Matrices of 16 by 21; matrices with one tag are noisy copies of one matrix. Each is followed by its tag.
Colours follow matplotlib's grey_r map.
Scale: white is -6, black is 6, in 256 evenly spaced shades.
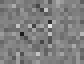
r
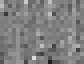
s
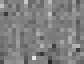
s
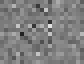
r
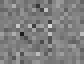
r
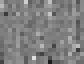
s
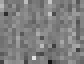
s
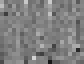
s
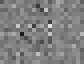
r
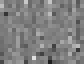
s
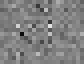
r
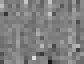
s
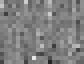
s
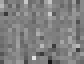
s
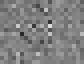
r
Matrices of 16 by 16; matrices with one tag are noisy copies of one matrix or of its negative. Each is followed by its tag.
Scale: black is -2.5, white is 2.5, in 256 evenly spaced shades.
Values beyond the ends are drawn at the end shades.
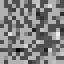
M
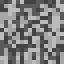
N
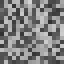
M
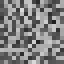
M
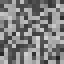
N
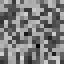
N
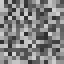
M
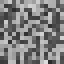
N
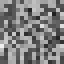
N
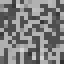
N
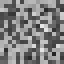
N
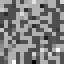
N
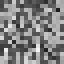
N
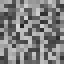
N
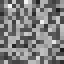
M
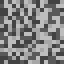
M
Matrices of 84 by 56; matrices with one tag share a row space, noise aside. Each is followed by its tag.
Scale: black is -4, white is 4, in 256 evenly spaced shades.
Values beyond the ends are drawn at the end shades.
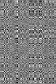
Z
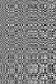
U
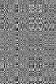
Z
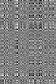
Z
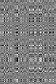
Z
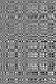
U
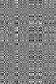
Z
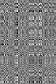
Z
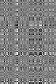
Z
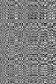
U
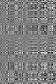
U
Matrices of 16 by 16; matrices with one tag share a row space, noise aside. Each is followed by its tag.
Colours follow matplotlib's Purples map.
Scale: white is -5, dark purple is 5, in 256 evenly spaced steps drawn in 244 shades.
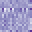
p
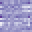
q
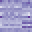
q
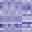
q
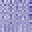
p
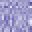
p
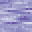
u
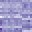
q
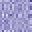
p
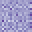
p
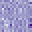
p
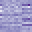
q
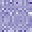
p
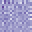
p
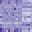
q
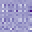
p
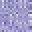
p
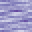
u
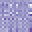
p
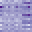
q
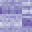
q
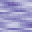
u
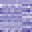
q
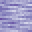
u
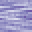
u
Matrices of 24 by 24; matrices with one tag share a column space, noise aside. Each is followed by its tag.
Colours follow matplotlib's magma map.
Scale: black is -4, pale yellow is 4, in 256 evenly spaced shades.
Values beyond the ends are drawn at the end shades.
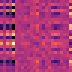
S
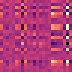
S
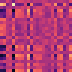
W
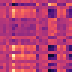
W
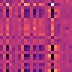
W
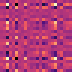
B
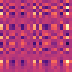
S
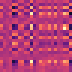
S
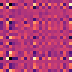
B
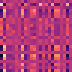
W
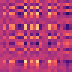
S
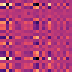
B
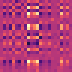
S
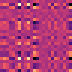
B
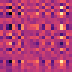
S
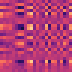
S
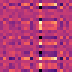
B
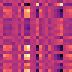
W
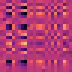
S
